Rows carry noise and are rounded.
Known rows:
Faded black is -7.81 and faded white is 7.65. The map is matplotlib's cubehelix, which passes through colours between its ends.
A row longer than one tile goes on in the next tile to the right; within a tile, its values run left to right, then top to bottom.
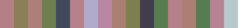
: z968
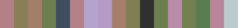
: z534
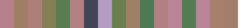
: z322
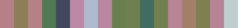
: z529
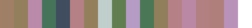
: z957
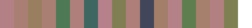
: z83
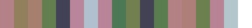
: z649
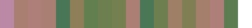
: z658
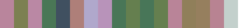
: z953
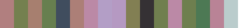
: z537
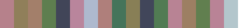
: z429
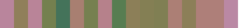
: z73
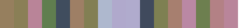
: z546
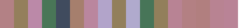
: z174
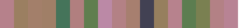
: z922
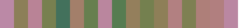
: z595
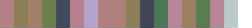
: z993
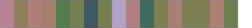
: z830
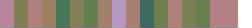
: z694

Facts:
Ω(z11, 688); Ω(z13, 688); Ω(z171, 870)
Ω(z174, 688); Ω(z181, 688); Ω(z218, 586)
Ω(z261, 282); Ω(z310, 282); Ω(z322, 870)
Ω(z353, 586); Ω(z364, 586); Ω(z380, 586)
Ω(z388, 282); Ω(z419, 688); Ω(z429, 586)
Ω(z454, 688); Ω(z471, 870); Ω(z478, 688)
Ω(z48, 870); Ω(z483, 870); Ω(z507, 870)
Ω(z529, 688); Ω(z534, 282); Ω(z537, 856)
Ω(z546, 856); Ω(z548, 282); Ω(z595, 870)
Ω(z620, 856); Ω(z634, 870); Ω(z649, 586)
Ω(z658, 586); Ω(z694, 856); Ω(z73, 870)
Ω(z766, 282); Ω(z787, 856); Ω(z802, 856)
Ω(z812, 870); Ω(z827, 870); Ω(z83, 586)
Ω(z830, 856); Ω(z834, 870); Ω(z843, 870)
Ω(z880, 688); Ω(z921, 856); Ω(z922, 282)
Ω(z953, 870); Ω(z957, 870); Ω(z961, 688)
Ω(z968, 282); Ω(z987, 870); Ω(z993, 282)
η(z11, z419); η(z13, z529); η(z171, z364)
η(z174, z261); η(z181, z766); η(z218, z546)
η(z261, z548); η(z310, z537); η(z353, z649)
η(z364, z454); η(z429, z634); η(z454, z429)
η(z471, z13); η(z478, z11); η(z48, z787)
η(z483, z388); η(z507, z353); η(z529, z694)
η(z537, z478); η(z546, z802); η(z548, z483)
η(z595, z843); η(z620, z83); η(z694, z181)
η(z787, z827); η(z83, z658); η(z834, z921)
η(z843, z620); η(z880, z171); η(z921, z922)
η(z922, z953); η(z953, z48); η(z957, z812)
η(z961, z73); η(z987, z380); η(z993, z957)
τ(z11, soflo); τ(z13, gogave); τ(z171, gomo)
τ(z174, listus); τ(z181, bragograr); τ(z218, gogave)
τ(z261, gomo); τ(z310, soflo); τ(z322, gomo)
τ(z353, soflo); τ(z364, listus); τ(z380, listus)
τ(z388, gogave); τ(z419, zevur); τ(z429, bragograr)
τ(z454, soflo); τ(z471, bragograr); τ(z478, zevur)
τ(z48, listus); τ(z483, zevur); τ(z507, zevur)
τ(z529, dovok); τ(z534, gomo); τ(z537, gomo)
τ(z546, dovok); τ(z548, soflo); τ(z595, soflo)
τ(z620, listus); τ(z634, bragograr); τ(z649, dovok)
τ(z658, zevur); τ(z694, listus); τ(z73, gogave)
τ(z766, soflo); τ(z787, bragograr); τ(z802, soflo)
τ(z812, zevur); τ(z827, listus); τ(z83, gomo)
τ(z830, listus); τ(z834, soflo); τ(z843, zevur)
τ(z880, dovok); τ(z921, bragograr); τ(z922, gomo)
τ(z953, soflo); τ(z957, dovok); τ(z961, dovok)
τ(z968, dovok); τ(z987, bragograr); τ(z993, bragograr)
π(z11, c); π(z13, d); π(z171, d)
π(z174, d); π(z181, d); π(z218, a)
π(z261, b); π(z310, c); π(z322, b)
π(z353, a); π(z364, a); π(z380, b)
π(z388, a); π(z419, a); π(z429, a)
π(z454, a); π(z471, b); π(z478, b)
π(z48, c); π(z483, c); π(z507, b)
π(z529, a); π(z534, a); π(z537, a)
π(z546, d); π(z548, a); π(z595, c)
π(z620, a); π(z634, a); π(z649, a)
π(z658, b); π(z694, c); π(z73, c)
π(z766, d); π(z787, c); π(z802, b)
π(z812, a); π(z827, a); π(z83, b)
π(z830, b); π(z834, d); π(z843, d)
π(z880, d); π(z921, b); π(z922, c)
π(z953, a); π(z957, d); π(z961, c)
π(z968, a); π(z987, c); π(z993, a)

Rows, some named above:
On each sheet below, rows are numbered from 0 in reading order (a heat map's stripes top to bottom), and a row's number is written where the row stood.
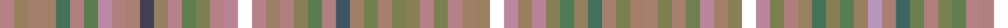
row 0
z922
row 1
z471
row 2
z507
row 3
z694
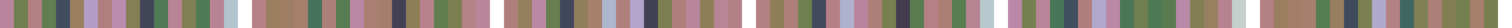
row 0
z620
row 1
z922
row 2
z766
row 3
z968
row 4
z827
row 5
z921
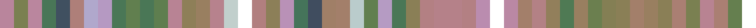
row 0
z953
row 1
z834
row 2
z478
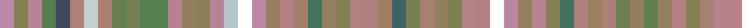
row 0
z419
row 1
z310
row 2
z11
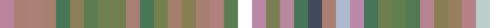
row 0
z658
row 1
z812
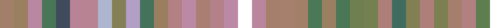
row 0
z880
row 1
z380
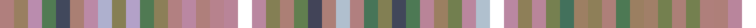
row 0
z13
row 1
z364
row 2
z483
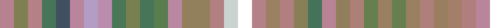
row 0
z634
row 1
z961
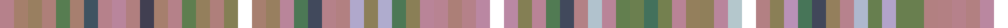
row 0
z261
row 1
z181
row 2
z454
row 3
z843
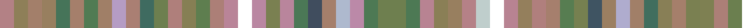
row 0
z787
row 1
z812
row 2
z802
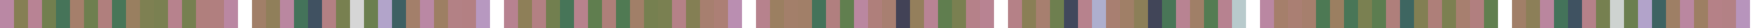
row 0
z48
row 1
z171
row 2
z987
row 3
z922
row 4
z993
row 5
z380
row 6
z171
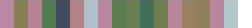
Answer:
z454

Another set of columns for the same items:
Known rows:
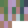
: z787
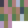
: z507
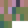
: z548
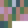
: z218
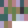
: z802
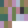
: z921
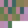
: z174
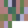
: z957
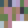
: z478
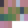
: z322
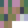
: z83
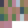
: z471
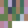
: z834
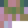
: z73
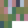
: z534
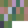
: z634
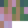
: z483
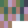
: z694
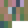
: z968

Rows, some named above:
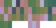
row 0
z454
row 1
z11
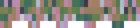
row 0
z380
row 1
z922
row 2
z310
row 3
z322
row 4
z537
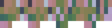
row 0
z322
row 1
z322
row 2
z953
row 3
z546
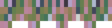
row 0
z766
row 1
z834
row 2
z658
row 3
z834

